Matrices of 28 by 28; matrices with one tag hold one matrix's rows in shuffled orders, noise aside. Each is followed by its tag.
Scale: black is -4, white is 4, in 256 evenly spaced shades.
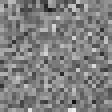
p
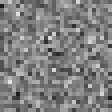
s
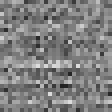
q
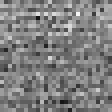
q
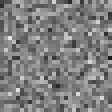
s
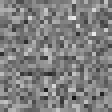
p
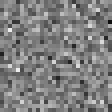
s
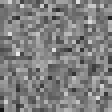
s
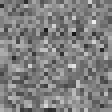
p
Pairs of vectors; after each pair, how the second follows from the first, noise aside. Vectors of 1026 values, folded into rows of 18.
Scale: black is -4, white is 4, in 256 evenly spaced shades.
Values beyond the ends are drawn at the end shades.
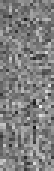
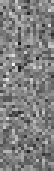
reversed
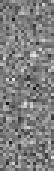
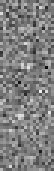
reversed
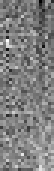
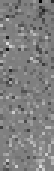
partly zeroed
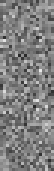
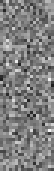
reversed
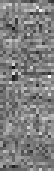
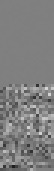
partly zeroed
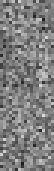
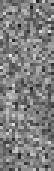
reversed
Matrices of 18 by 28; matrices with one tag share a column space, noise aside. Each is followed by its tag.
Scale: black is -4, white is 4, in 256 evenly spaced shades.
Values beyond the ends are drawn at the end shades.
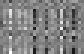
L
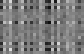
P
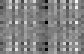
P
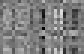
L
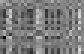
L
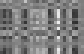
L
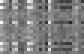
P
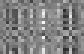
L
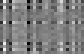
P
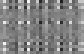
P
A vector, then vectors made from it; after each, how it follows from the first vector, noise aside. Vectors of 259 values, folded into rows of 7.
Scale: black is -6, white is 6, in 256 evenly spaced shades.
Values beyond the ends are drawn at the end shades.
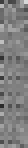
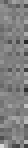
reversed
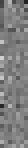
sign-scrambled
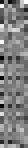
scaled up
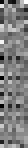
scaled up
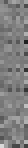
reversed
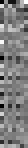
scaled up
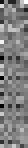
scaled up
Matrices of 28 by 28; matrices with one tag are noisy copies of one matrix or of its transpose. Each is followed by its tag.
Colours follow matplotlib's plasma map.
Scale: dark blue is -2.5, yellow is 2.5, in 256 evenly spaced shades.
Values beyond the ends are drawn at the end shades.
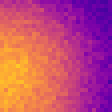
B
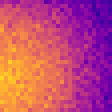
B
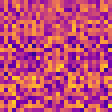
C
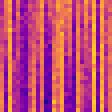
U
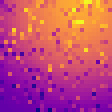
B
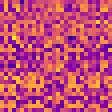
C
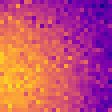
B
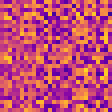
C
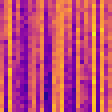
U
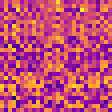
C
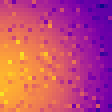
B
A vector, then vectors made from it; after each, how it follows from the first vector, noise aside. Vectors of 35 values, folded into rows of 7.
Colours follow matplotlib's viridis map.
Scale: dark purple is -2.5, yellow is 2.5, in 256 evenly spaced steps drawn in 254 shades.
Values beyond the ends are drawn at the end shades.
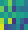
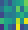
wrapped around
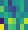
sign-scrambled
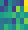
reversed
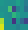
partly zeroed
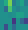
partly zeroed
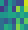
reversed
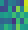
reversed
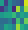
reversed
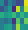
reversed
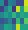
reversed
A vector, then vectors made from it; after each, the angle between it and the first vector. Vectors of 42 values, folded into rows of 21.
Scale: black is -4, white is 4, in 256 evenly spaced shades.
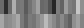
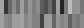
partly aligned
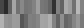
nearly parallel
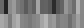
nearly parallel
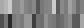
partly opposed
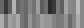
nearly parallel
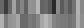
nearly parallel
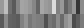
nearly opposite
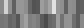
nearly opposite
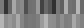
nearly parallel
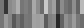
orthogonal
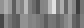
nearly opposite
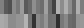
partly aligned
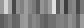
nearly opposite
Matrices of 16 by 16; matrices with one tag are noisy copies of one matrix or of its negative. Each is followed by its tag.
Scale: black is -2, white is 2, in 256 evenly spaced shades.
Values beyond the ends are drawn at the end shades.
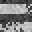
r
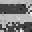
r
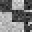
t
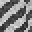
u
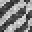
u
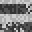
r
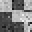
t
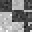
t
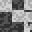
t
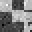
t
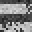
r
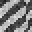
u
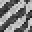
u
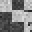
t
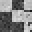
t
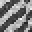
u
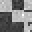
t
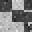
t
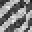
u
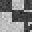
t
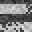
r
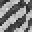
u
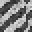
u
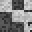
t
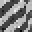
u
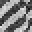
u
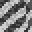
u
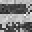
r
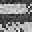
r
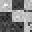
t
